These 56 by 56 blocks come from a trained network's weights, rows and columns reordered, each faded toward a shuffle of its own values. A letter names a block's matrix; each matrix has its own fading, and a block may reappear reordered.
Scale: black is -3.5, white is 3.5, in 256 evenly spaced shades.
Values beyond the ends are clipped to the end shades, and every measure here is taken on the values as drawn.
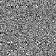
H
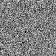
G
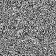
G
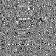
H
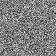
G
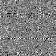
H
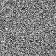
G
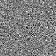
H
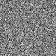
G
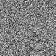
G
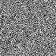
G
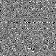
H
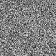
G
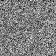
G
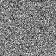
G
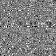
H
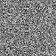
G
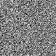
G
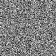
G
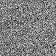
G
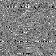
H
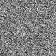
G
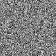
G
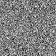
G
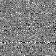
H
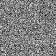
G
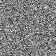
G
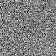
G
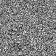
G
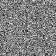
G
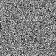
G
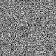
H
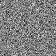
G
